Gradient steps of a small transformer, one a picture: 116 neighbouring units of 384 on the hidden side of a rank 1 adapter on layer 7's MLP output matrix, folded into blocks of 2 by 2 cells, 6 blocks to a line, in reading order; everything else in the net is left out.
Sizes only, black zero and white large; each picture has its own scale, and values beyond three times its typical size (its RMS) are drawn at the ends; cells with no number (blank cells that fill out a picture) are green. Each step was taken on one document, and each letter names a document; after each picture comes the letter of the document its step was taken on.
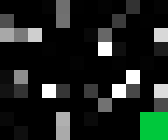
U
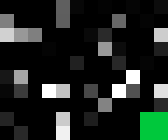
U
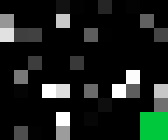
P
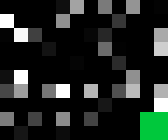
U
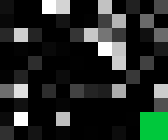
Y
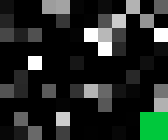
Y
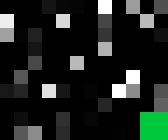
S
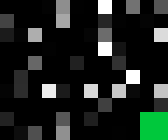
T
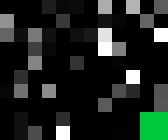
S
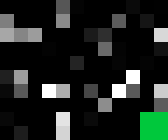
U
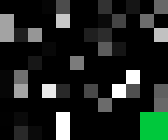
T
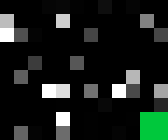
P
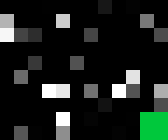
P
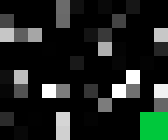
U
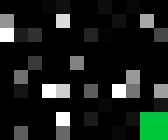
P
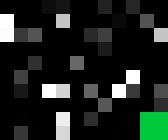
P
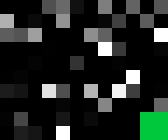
T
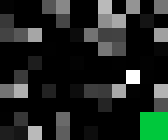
Y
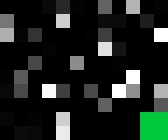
T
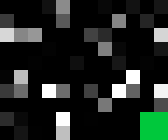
U
